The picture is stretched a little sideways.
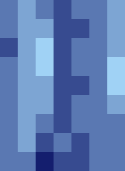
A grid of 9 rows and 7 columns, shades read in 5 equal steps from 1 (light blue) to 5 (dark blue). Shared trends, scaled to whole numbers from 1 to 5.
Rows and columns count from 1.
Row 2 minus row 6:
0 0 0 0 1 0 0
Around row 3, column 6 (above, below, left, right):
3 3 3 2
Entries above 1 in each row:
7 7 6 5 6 7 7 7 7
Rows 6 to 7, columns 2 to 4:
2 2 4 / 2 3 4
